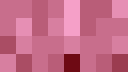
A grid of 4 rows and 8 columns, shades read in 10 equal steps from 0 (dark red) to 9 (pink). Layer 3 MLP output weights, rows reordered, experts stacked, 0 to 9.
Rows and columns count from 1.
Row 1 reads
6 6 5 6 9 5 5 8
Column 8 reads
8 6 7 3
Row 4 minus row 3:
3 -3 0 -1 -7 0 -1 -4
